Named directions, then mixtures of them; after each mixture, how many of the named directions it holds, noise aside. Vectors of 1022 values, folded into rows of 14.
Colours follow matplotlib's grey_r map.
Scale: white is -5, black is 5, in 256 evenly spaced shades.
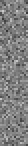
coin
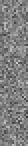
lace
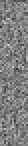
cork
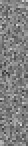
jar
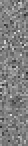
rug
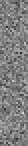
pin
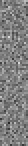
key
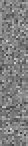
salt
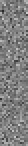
one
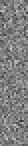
two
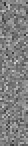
three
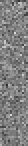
two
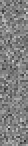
two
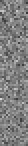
one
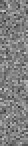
three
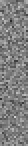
two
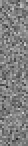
three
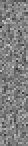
one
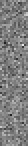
three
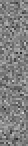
one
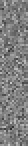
three
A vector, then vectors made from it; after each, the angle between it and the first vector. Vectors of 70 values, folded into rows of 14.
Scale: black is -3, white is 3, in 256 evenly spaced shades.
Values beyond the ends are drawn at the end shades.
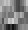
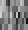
orthogonal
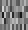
orthogonal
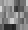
nearly parallel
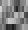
nearly parallel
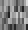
partly aligned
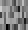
partly aligned
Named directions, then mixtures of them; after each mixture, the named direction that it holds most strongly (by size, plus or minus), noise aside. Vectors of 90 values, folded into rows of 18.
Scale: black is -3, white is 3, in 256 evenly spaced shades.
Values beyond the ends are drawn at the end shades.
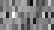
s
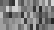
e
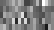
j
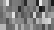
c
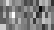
c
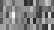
s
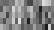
j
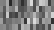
s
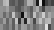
j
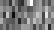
s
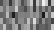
s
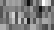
j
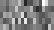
j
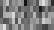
c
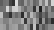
e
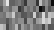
c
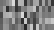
e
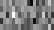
s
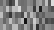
e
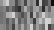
c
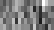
j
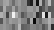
s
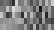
e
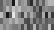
s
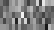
j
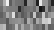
c
